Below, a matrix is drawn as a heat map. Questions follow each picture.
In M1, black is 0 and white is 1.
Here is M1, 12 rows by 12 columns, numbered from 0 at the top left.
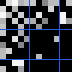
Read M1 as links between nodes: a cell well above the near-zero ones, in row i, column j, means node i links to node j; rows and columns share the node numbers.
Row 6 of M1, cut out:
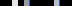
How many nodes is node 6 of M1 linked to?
3
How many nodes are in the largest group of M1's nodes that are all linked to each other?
3
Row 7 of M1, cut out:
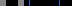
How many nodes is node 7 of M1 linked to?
2
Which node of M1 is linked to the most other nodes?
node 0
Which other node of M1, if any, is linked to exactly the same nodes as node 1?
none
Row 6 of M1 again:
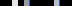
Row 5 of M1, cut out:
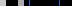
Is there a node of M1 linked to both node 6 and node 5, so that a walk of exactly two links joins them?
no
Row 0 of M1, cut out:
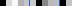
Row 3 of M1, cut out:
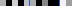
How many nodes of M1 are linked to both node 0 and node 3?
5
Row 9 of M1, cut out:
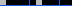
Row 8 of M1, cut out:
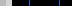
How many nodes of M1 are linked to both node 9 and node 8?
1
